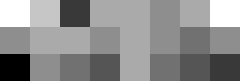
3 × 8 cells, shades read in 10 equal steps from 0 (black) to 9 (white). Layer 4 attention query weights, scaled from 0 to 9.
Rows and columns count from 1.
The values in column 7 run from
3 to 6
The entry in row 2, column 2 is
6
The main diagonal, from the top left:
9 6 4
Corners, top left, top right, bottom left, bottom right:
9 9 0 2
